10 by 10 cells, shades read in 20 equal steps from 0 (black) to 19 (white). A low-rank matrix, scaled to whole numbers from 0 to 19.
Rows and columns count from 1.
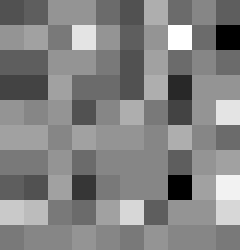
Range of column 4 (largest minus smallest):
13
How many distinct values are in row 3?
7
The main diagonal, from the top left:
6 12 11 8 10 11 10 0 11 9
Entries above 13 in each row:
0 2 0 0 1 0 0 1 4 0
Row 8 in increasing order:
0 4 6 7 9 10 10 12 12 18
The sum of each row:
87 105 89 82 103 109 97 88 119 99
